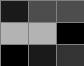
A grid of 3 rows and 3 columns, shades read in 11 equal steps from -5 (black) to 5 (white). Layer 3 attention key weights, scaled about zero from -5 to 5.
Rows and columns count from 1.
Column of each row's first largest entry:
2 1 3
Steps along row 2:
same down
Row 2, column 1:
2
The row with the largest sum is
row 2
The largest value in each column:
2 2 -2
